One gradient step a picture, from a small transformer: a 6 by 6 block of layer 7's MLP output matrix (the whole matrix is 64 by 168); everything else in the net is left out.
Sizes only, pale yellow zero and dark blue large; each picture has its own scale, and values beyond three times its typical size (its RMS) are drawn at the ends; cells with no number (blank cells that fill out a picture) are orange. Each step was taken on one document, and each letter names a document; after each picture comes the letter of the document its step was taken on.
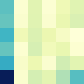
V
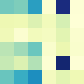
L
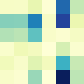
L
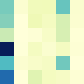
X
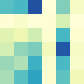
L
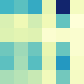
L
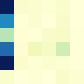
X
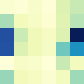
V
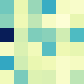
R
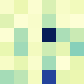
R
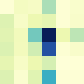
R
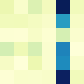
L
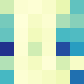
V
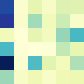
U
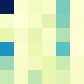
X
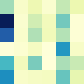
U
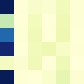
X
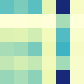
L
